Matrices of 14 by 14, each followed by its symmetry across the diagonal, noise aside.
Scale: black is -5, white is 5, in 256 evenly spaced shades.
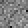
symmetric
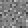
antisymmetric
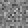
antisymmetric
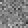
neither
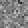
neither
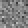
antisymmetric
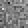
antisymmetric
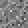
symmetric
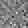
antisymmetric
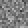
neither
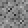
symmetric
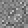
symmetric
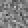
antisymmetric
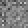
symmetric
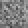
antisymmetric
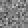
antisymmetric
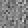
neither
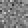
antisymmetric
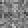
antisymmetric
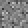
symmetric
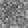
symmetric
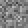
symmetric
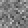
symmetric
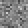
neither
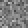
neither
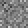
symmetric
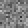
neither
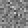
neither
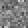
neither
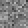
neither
